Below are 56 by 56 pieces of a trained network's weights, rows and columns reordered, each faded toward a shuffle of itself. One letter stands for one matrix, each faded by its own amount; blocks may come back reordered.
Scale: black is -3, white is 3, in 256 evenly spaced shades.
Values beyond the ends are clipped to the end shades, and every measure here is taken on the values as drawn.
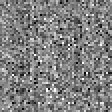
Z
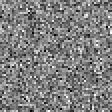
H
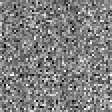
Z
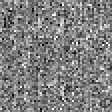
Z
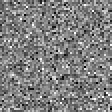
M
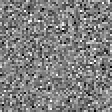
M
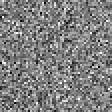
H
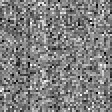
Z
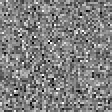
M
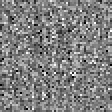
Z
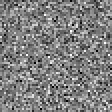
H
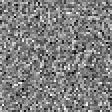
H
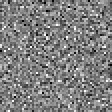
M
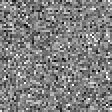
M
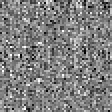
Z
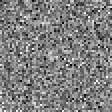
H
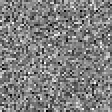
H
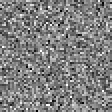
H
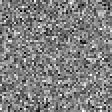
H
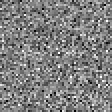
M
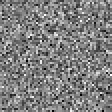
H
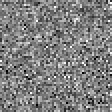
M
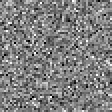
M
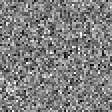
H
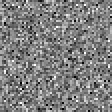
M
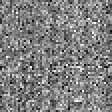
Z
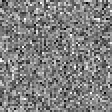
H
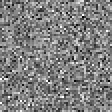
H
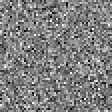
M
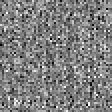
Z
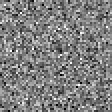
H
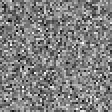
H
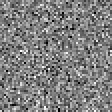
M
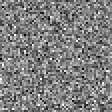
H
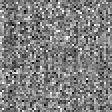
Z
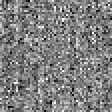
Z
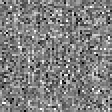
Z
